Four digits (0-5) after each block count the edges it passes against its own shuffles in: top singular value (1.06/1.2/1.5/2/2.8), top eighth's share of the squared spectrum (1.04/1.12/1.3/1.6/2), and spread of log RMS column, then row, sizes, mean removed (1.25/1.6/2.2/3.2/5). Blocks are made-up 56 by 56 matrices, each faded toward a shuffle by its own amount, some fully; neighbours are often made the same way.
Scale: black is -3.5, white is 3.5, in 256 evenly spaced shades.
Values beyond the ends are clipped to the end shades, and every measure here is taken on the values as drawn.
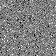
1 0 0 0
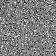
0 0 0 0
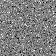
0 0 0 0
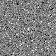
0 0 0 0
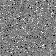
0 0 0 0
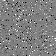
3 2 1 0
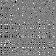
4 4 2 2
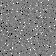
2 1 0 0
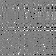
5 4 2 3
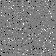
3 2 1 0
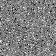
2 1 0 0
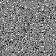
3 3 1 1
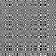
5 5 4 4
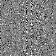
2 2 3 0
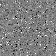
2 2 0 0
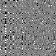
4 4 2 2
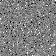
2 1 0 0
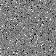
0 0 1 0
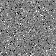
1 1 0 0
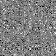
3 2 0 1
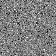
0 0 0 1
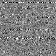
2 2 0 3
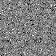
0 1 0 1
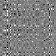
4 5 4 3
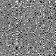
3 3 2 0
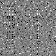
3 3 2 1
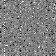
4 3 2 1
